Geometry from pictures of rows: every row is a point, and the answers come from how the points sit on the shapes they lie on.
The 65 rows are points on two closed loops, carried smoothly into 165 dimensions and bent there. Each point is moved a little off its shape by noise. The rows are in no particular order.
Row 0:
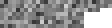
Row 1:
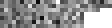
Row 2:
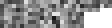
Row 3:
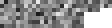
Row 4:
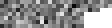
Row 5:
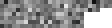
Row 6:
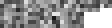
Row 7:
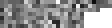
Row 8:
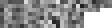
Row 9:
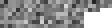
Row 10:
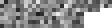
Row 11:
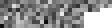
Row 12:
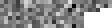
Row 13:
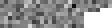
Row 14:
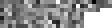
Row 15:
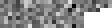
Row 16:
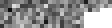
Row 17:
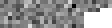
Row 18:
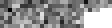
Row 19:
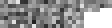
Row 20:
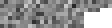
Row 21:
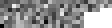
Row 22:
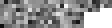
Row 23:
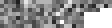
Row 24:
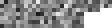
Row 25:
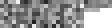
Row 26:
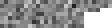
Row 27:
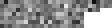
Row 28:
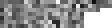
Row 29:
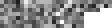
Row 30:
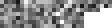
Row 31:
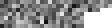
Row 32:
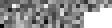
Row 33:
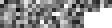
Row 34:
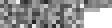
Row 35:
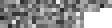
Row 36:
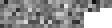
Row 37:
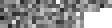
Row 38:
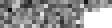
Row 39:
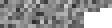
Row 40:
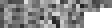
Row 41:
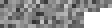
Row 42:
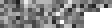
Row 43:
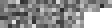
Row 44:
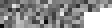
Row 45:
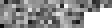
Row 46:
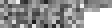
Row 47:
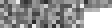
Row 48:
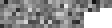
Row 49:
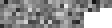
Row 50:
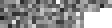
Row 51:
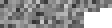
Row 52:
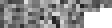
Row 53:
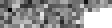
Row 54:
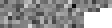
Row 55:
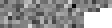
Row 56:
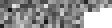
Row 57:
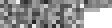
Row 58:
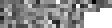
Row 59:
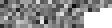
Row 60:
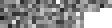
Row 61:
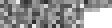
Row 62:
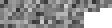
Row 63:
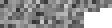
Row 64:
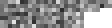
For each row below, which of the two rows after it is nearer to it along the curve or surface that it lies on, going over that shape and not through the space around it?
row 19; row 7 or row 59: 7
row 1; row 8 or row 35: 35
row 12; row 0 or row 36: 0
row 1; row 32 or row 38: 38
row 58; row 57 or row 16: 57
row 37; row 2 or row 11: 2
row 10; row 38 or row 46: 38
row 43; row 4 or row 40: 40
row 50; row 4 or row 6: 6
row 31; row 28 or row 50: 28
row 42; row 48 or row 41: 41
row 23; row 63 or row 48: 63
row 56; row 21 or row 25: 21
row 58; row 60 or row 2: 2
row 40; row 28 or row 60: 28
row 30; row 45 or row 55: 55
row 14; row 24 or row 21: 24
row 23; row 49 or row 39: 39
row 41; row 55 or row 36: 55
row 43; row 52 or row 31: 52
